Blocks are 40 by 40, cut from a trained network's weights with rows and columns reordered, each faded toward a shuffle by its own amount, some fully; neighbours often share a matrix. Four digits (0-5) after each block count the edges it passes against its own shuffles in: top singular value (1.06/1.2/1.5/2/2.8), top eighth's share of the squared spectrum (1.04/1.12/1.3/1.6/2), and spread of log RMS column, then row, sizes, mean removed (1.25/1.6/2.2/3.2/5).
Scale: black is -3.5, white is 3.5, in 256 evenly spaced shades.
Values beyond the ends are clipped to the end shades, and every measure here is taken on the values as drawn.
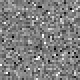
0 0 0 0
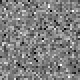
0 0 0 0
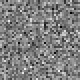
0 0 0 0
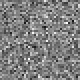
2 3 0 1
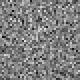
1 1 0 0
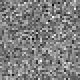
2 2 0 1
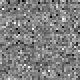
1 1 1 0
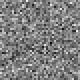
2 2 0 0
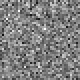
1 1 0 0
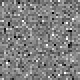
1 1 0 0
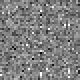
1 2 1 0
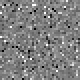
0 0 0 1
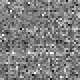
2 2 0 0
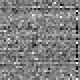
3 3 2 0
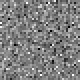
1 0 0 0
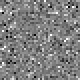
0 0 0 0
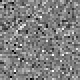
0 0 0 0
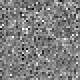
2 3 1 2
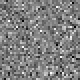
2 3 1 1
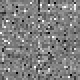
1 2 1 0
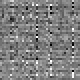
3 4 3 0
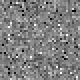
0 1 0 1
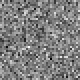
1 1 0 0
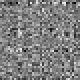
3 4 2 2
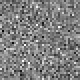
1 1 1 0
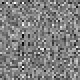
3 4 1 1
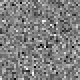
0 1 0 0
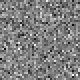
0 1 0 0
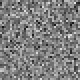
1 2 0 0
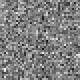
2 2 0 0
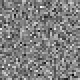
1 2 0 0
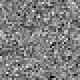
0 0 0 0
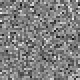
1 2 0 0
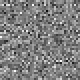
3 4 0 2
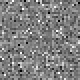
1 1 0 0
